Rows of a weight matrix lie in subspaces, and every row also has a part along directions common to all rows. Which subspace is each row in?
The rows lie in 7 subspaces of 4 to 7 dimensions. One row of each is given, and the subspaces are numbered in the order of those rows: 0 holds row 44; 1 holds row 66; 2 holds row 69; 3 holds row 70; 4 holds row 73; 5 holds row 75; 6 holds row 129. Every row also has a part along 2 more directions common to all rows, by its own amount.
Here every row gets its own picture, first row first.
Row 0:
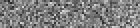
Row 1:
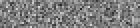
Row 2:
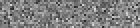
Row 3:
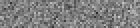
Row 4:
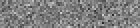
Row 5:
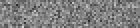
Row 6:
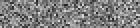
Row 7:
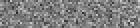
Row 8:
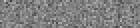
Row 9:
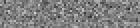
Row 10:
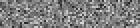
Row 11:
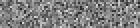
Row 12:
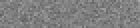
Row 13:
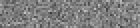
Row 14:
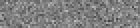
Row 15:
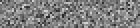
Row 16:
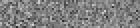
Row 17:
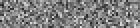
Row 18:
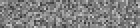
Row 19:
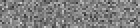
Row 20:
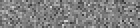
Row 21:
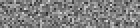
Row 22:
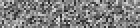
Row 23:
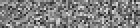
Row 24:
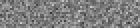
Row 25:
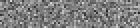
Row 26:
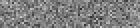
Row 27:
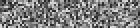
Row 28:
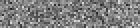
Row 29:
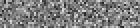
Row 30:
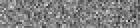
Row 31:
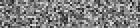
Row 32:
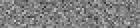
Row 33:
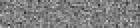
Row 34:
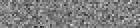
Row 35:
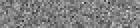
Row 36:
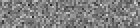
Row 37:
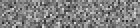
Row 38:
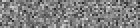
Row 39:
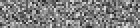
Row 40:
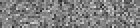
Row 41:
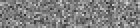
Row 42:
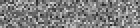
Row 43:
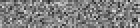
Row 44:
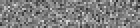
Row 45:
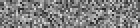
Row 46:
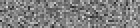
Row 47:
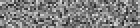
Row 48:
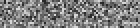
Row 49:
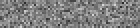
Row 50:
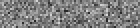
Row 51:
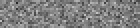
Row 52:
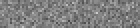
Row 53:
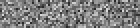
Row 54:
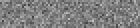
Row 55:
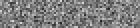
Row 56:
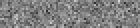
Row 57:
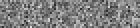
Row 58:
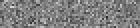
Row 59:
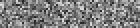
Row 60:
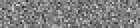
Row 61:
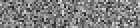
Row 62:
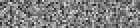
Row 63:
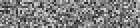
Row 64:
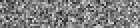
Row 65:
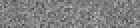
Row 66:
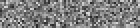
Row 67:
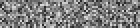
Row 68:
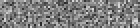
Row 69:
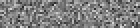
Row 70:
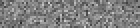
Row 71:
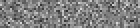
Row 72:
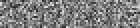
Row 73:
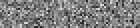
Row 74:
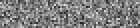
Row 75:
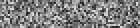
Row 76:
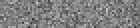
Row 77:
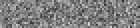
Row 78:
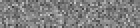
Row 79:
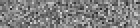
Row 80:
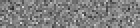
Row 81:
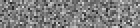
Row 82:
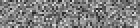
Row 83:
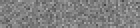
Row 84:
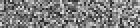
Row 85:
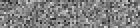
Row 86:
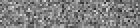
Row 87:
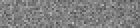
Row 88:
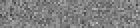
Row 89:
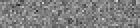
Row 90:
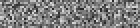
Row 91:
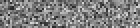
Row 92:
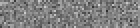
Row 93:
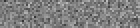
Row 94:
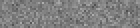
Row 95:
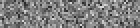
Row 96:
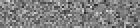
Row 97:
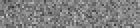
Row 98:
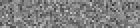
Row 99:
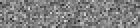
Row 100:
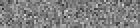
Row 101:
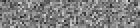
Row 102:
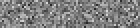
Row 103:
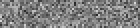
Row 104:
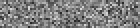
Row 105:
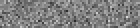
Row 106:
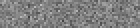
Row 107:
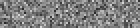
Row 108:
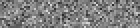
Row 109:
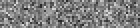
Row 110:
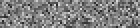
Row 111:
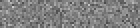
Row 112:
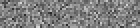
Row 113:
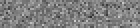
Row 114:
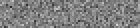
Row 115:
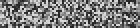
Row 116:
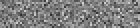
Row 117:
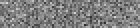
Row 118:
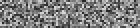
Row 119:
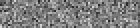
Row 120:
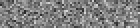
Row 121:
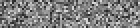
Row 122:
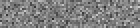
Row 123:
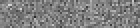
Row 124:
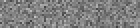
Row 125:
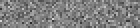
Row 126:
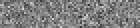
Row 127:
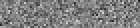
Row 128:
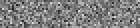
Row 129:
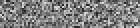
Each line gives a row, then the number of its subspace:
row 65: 1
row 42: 4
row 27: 1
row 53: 1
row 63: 0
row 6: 4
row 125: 0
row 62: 5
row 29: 6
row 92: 1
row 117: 1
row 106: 1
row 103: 0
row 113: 6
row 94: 5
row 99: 6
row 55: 2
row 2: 5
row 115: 5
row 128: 5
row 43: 2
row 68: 2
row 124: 2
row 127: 0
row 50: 3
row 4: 4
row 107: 0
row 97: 5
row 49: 0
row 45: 0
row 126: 0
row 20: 0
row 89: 5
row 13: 1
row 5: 5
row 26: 1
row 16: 5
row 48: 6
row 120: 6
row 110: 3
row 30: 3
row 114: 6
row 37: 3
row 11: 4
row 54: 3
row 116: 1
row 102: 3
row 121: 3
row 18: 4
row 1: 2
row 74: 6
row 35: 2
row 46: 1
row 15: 3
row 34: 4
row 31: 6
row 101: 1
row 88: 5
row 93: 2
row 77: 4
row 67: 2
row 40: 4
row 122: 0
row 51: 1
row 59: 0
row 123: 4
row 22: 3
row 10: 4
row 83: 4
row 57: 2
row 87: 5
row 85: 1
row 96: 6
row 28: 3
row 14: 2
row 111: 0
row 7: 0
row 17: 0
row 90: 5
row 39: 0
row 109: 2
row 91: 4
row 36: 3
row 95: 0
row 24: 6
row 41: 4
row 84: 0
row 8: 2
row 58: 5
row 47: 4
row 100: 1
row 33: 1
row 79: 4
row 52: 5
